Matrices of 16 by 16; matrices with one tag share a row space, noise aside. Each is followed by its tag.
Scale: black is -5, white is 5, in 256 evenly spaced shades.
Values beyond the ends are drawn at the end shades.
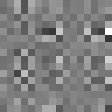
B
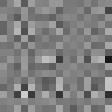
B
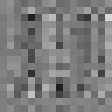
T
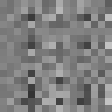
T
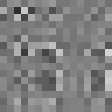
B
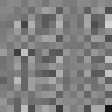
B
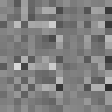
B
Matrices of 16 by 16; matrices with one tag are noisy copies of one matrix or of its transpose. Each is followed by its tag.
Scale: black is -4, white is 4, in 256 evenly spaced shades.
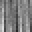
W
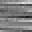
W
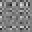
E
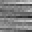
W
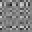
E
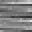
W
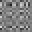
E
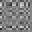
E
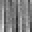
W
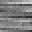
W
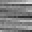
W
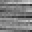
W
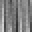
W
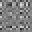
E
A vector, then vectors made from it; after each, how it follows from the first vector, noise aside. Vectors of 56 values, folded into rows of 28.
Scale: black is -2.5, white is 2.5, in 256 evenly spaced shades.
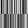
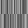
shrunk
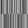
shrunk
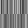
shrunk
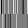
partly zeroed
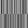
shrunk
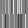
partly zeroed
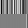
partly zeroed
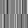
partly zeroed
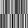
wrapped around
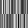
wrapped around
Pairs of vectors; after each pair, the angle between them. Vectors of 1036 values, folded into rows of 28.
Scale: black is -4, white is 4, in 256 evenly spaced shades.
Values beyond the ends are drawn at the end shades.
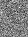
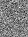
nearly parallel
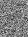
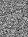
nearly opposite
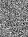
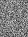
partly opposed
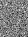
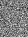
nearly opposite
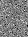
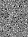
orthogonal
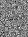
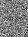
partly aligned
